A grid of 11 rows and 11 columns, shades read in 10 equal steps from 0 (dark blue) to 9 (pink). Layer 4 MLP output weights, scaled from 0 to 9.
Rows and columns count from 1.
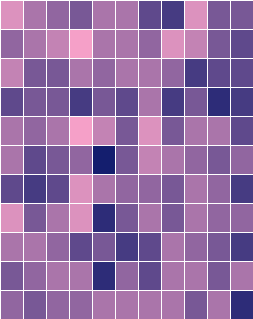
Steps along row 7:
down up up down down same down up down down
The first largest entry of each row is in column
1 4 1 7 4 7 4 1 1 3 5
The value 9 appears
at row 2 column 4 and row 5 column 4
